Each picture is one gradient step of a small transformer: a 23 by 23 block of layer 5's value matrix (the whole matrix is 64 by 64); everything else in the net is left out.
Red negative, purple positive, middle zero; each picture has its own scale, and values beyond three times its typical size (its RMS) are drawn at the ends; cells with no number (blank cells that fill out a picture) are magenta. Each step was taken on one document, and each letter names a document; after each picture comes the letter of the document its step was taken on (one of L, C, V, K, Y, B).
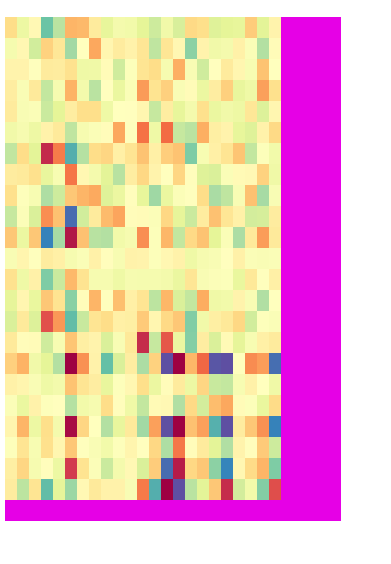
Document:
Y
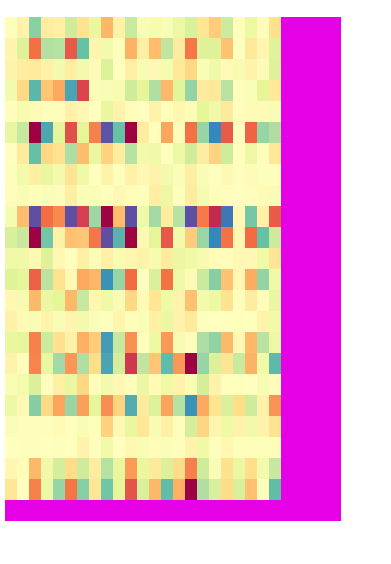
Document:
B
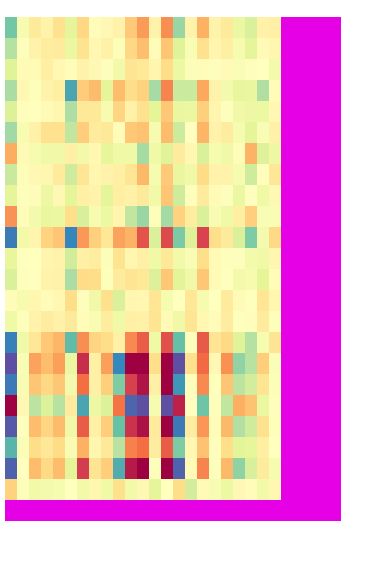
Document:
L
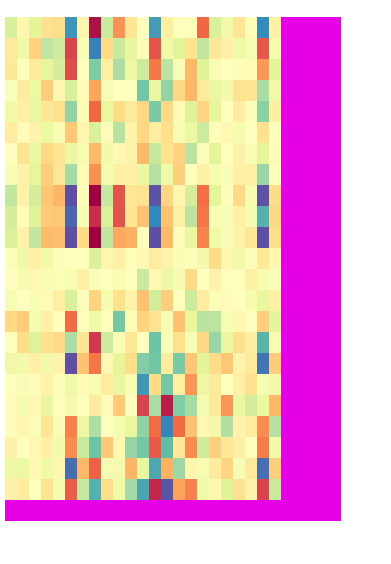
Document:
Y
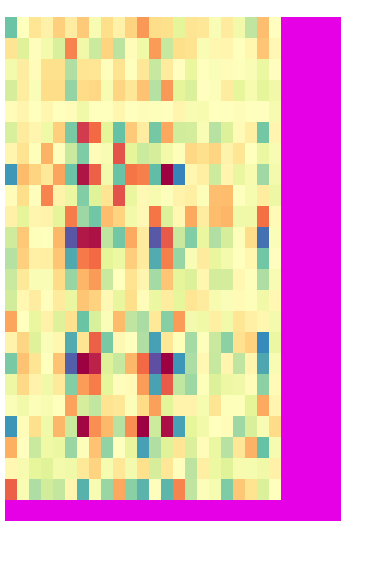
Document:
Y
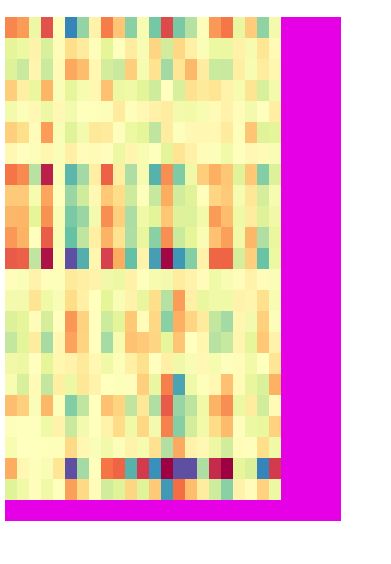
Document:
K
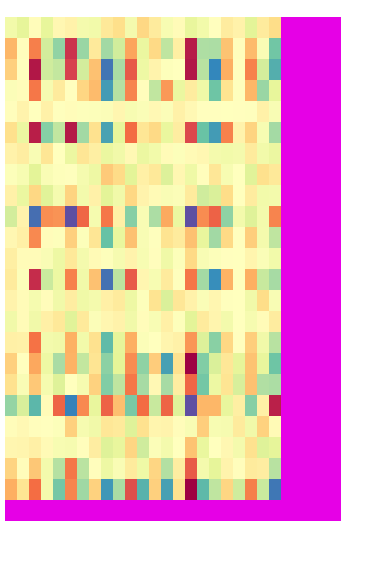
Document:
B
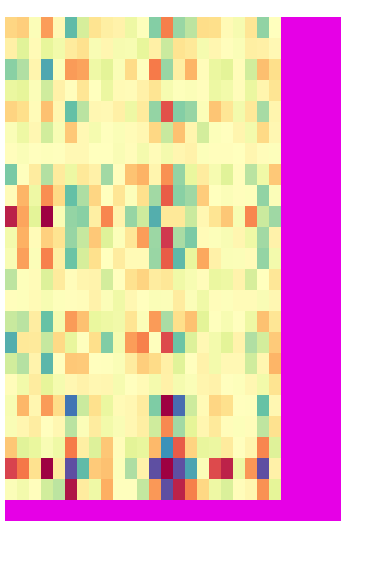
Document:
K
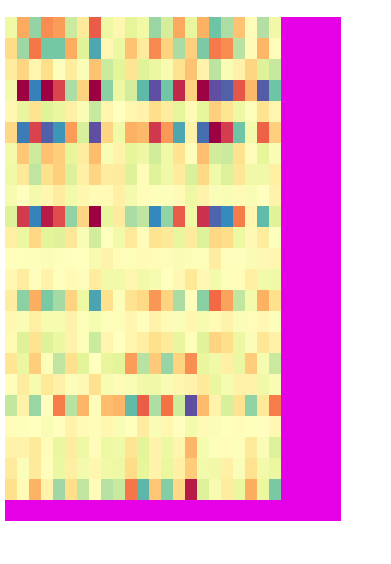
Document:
B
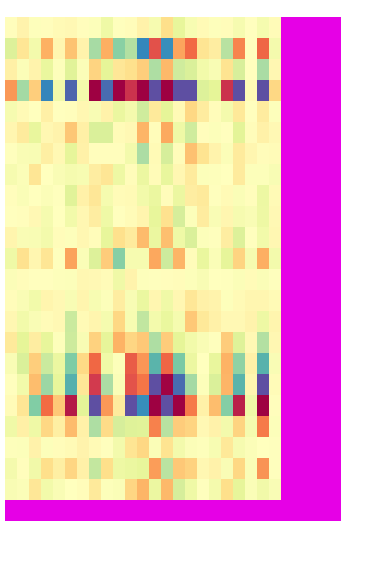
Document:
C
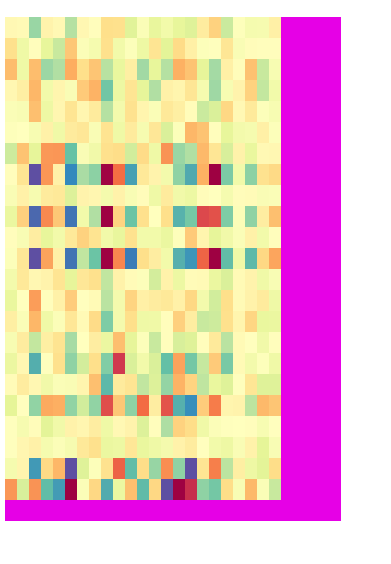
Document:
K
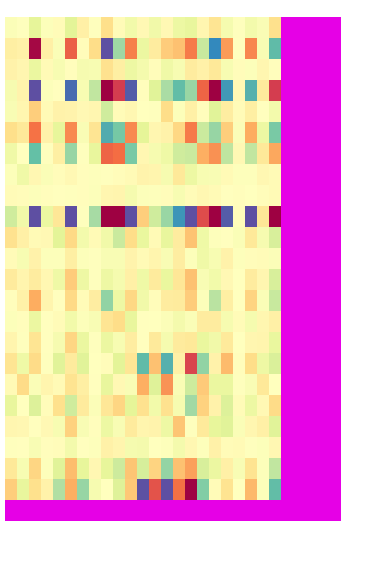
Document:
B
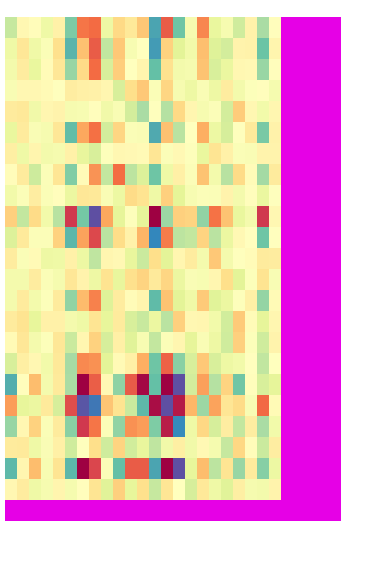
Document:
C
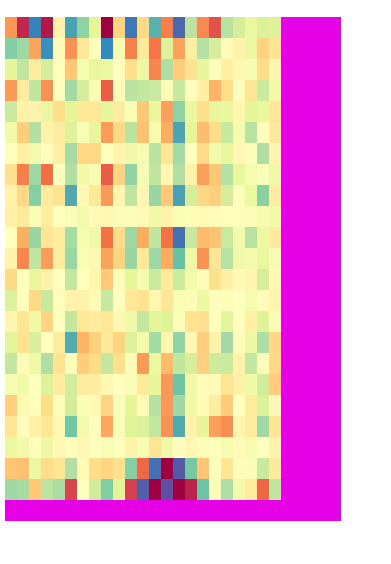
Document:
K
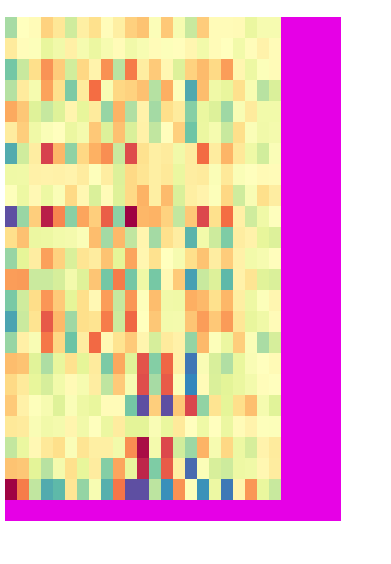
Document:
L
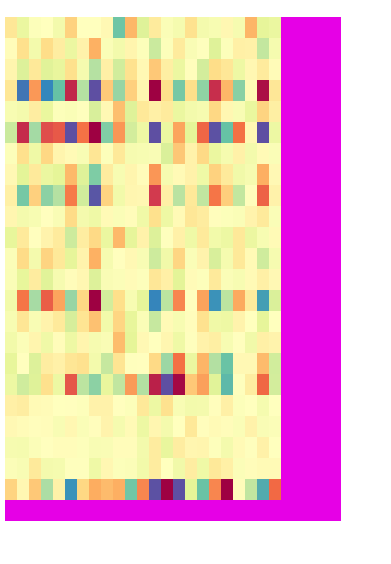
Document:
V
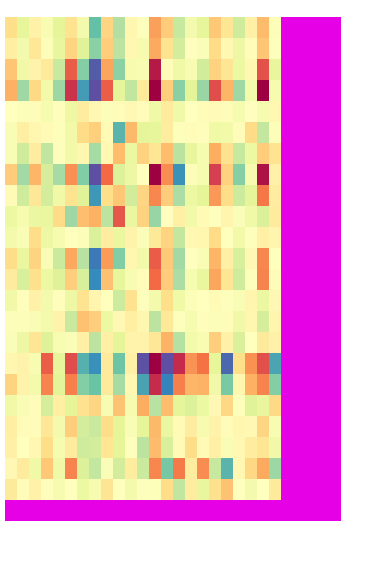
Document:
V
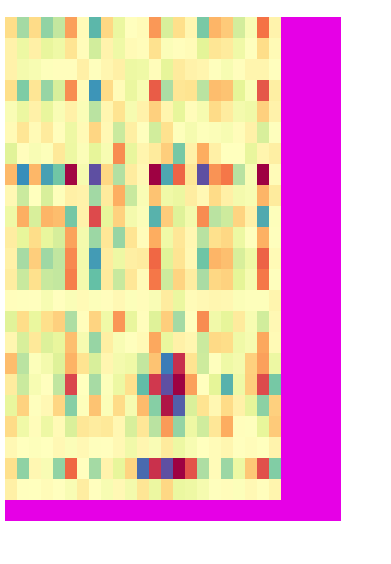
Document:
V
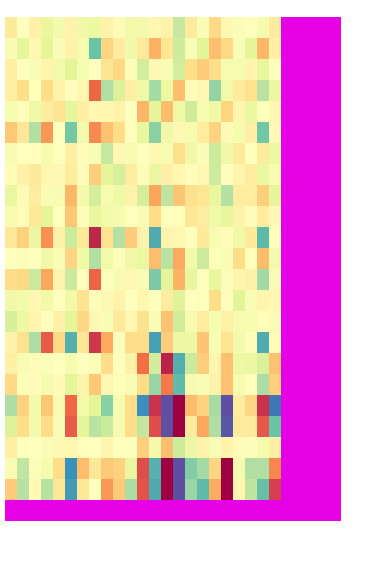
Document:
Y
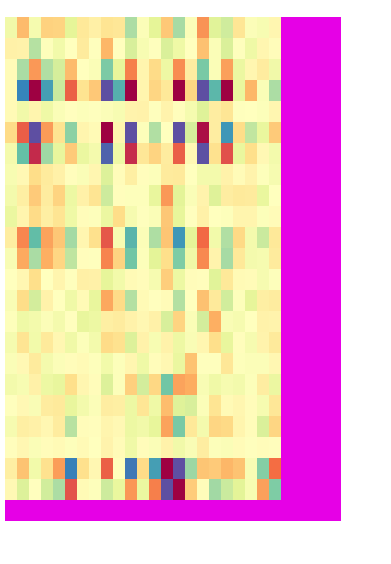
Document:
K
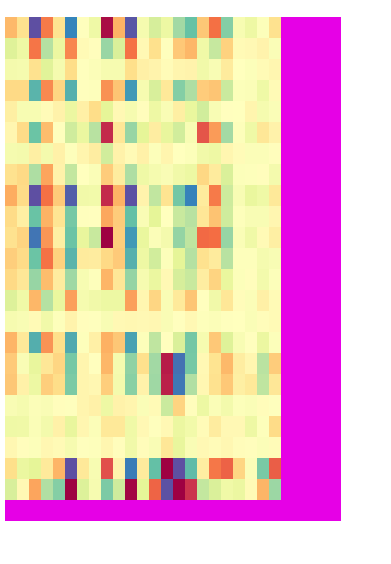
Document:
K
